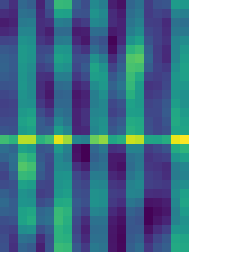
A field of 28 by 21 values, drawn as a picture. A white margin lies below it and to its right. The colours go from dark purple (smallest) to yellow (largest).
The ninth with the highest average is the middle right. Row 16 stands out from the rest. No overall slope runs across the table. Upright stripes repeat 5 times across the table.
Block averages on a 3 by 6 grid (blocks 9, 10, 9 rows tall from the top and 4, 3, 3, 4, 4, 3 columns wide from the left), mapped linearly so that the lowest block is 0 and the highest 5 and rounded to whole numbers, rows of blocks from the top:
211133
420335
332103
